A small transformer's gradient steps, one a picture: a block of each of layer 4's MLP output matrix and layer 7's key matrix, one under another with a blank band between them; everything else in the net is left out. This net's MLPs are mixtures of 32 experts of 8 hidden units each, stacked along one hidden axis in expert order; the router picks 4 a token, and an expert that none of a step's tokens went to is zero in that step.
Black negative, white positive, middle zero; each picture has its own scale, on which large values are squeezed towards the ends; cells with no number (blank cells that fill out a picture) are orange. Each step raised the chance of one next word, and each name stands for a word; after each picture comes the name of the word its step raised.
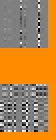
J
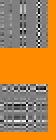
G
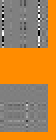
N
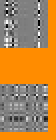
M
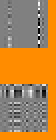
J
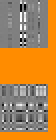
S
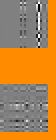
S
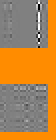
S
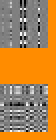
N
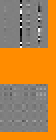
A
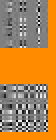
A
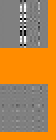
N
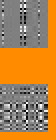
J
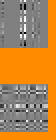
S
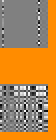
A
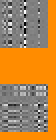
A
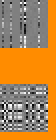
S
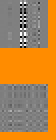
G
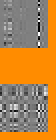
N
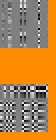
J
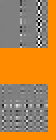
A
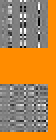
M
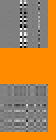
G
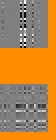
G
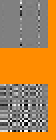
S
